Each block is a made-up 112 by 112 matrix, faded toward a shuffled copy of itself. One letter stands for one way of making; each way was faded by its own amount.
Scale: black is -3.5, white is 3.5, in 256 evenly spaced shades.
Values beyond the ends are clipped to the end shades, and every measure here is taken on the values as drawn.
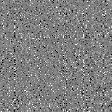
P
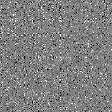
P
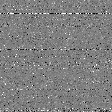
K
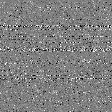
K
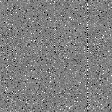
P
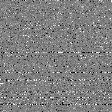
K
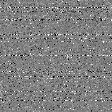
K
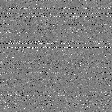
K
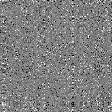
P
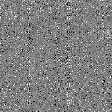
P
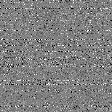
K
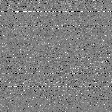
K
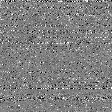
K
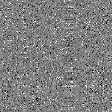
P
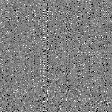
P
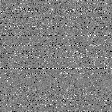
K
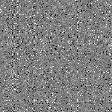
P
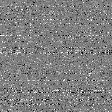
K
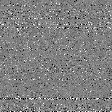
K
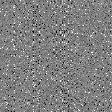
P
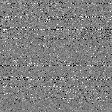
K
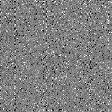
P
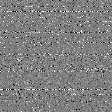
K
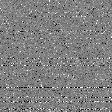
K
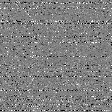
K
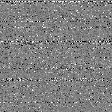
K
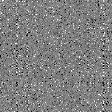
P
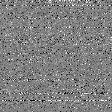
K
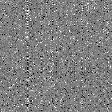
P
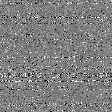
K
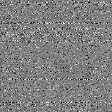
K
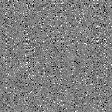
P
